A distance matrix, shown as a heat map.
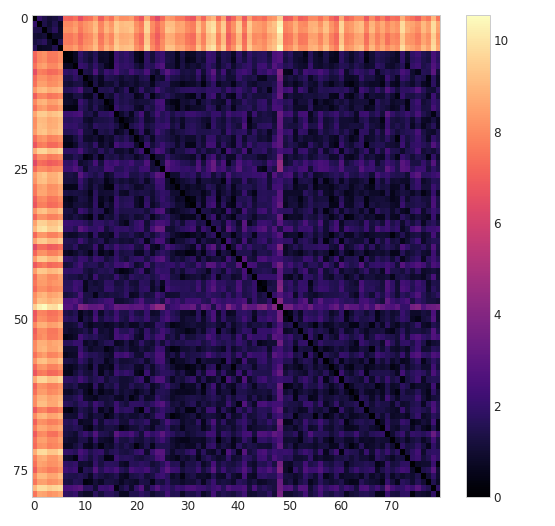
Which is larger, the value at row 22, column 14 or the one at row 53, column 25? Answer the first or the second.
the second
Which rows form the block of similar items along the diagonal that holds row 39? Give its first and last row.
6 to 79
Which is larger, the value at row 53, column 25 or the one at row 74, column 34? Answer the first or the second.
the first
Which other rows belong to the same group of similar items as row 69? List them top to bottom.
6, 7, 8, 9, 10, 11, 12, 13, 14, 15, 16, 17, 18, 19, 20, 21, 22, 23, 24, 25, 26, 27, 28, 29, 30, 31, 32, 33, 34, 35, 36, 37, 38, 39, 40, 41, 42, 43, 44, 45, 46, 47, 48, 49, 50, 51, 52, 53, 54, 55, 56, 57, 58, 59, 60, 61, 62, 63, 64, 65, 66, 67, 68, 70, 71, 72, 73, 74, 75, 76, 77, 78, 79
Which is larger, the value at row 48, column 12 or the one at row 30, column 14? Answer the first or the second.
the first
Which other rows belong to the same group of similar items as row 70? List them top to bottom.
6, 7, 8, 9, 10, 11, 12, 13, 14, 15, 16, 17, 18, 19, 20, 21, 22, 23, 24, 25, 26, 27, 28, 29, 30, 31, 32, 33, 34, 35, 36, 37, 38, 39, 40, 41, 42, 43, 44, 45, 46, 47, 48, 49, 50, 51, 52, 53, 54, 55, 56, 57, 58, 59, 60, 61, 62, 63, 64, 65, 66, 67, 68, 69, 71, 72, 73, 74, 75, 76, 77, 78, 79
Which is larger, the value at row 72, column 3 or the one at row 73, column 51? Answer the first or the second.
the first
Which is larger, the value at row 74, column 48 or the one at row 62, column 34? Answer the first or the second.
the first
